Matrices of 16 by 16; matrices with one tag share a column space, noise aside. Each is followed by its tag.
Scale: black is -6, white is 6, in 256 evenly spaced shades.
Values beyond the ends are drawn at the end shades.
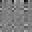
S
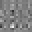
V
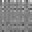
S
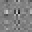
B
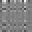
S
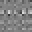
B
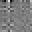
S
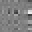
B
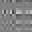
B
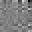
S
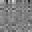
S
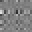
B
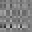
V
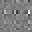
B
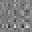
V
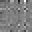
S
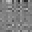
S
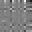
S
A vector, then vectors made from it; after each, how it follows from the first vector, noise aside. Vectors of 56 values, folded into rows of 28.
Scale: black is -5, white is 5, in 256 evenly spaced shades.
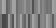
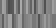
wrapped around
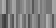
copied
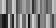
scaled up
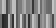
scaled up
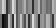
scaled up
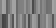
copied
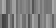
copied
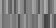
wrapped around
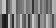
scaled up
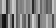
scaled up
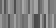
wrapped around
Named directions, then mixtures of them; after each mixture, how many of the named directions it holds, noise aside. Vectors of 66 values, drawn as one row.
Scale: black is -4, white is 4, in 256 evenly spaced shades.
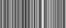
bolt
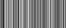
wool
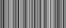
two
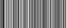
one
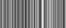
one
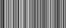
one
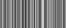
one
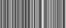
one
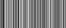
one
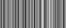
two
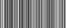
one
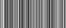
one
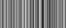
one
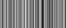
one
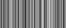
two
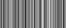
two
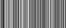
one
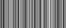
two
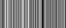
two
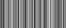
two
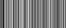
one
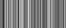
one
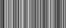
one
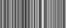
one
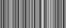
two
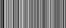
one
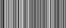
one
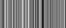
two
